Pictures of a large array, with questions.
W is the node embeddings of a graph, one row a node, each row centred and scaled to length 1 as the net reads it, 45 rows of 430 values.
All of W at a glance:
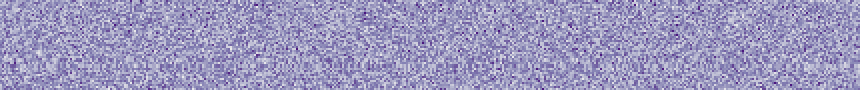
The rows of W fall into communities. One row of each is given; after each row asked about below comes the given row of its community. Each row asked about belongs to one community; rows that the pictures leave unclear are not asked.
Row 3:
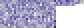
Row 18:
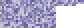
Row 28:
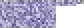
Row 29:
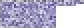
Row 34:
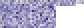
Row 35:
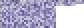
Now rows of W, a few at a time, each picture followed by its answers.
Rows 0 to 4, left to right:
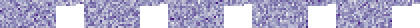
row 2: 28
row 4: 18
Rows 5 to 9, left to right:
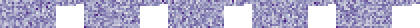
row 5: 28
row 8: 35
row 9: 34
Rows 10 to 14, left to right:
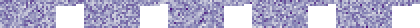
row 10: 18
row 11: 34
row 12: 35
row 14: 28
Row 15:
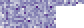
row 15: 18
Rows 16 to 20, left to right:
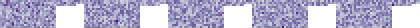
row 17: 35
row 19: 28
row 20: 3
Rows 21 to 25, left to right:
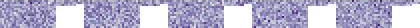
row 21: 28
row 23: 29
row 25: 34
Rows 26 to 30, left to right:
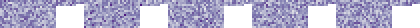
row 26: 34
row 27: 3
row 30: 29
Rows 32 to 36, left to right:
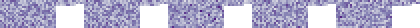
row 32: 35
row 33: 35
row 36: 29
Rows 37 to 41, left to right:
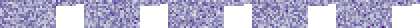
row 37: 34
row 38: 28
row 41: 35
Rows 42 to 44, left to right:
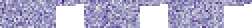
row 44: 18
